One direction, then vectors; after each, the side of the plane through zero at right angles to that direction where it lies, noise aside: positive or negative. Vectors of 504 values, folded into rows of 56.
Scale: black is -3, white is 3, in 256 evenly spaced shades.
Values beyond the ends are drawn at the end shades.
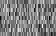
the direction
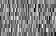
positive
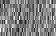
negative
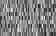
positive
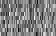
negative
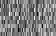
negative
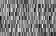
positive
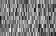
positive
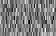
negative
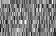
positive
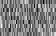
negative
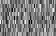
negative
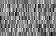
positive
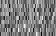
positive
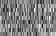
negative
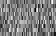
positive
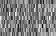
negative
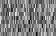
negative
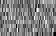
positive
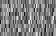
positive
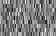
negative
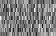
negative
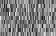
negative
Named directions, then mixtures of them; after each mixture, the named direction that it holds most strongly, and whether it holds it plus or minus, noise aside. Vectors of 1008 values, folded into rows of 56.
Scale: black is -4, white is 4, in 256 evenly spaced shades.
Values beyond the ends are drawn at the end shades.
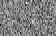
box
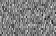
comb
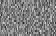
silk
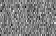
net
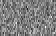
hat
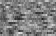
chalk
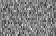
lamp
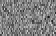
comb, plus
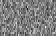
hat, plus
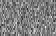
hat, plus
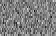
hat, minus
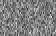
hat, plus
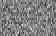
lamp, plus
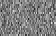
net, plus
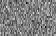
box, minus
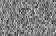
hat, plus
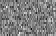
lamp, minus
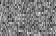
silk, minus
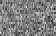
comb, plus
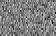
comb, plus
